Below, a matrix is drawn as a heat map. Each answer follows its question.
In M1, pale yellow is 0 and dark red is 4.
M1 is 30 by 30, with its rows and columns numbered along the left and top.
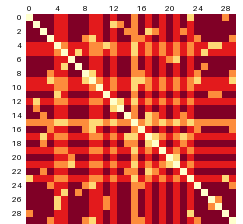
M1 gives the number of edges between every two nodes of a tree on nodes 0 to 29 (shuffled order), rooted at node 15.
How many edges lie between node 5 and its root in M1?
1
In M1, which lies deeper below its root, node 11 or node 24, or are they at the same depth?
the same depth
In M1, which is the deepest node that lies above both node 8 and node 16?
9
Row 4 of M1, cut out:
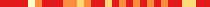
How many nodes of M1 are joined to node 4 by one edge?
4
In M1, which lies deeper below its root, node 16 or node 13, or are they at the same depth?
the same depth
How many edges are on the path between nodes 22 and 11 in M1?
4
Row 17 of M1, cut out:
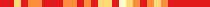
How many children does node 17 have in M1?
4
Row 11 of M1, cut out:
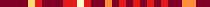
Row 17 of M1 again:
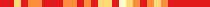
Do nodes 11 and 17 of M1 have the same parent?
no
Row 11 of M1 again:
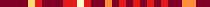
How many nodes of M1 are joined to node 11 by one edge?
1
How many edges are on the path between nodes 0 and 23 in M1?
1
